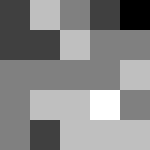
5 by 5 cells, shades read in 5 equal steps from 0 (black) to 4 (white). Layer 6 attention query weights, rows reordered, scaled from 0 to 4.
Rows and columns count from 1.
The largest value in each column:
2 3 3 4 3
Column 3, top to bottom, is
2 3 2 3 3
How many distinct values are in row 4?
3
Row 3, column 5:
3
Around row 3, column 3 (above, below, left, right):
3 3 2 2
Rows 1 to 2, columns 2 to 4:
3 2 1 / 1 3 2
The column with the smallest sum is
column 1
